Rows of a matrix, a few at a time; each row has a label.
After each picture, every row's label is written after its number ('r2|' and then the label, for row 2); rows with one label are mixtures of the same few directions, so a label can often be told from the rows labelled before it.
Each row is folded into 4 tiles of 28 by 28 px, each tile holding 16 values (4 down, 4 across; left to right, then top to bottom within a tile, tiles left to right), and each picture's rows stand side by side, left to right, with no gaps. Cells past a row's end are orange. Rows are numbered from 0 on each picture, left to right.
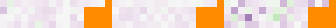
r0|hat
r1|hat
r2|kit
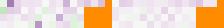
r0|hat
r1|hat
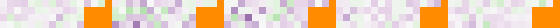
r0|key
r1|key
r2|kit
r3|key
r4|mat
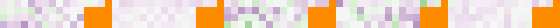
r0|key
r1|hat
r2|key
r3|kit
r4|kit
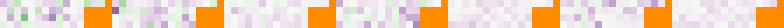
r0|kit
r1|hat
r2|mat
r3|kit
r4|key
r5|mat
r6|key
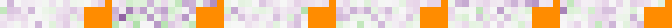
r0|hat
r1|key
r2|mat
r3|key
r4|hat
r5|hat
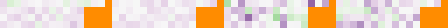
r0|hat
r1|key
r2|kit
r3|key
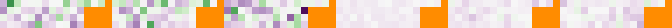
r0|hat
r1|mat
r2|mat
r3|mat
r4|kit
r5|kit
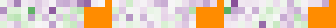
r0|hat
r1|mat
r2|hat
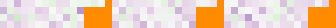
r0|mat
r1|kit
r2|kit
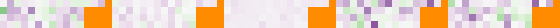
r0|hat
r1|kit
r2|hat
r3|mat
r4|kit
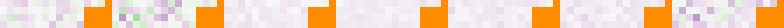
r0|key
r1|kit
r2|mat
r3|kit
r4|hat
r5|kit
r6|kit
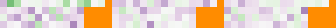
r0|hat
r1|mat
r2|mat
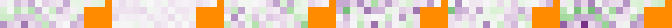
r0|key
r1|key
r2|kit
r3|mat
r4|hat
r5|key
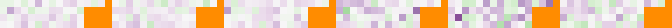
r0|mat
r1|mat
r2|hat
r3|mat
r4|key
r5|key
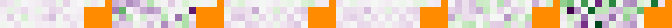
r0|kit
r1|mat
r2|hat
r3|hat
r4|key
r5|mat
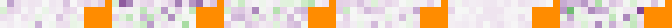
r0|hat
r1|hat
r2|hat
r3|mat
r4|hat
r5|mat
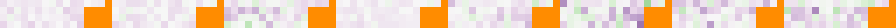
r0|kit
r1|key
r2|key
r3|mat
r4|kit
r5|kit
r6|mat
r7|hat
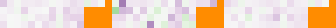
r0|kit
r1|hat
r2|kit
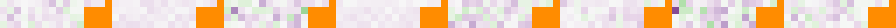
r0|kit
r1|key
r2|mat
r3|hat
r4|key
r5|kit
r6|hat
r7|kit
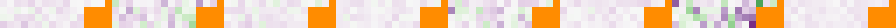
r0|key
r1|kit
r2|mat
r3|key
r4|hat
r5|hat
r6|kit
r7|kit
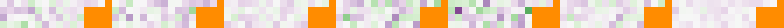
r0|key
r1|mat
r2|key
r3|key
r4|mat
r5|key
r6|hat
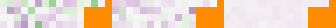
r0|mat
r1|mat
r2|mat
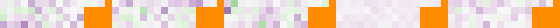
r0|key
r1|hat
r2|hat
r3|key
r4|mat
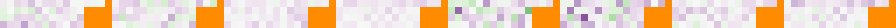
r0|key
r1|key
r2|kit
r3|hat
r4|mat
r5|kit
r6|key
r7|hat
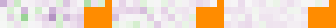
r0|kit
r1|key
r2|mat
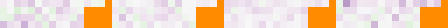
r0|key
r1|kit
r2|mat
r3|hat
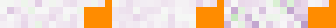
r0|mat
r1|kit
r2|kit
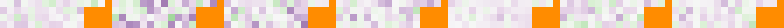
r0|mat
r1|key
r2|kit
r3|mat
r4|kit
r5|key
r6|kit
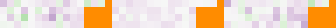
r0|kit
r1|mat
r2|kit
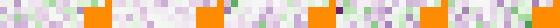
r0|mat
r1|mat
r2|hat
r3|hat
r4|kit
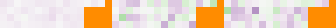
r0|kit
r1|key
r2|hat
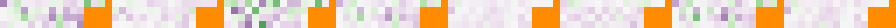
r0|kit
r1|mat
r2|mat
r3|kit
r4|hat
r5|hat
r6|kit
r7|hat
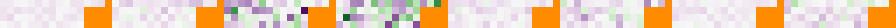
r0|key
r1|hat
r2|mat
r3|key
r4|mat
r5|kit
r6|key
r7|hat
